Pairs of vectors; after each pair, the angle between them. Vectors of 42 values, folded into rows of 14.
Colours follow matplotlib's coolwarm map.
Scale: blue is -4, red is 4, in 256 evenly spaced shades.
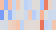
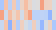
partly opposed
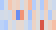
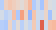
nearly parallel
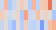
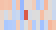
partly aligned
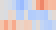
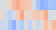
nearly opposite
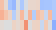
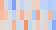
nearly parallel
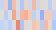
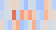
partly aligned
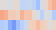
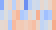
orthogonal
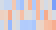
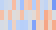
nearly parallel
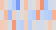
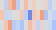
orthogonal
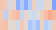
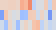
partly opposed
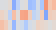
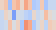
partly opposed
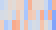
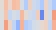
partly opposed
